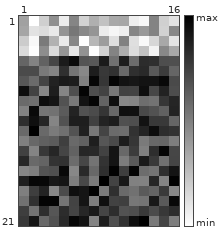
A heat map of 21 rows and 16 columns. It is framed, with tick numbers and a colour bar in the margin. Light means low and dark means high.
Stripes: none. Seam: horizontal, 20% of the way down, the bottom part higher. Ninth with the lowest average: top left.
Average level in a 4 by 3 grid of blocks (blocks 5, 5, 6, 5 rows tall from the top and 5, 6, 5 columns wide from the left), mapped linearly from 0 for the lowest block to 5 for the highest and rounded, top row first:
010
455
455
554
